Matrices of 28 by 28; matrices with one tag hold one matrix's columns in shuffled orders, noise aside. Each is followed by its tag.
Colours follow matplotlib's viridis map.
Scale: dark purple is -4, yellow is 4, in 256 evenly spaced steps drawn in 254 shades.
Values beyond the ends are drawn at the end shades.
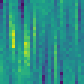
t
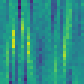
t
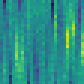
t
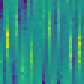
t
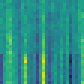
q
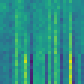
q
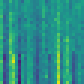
q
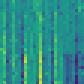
q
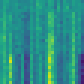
q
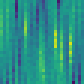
t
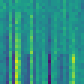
q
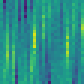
t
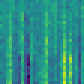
q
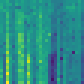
q
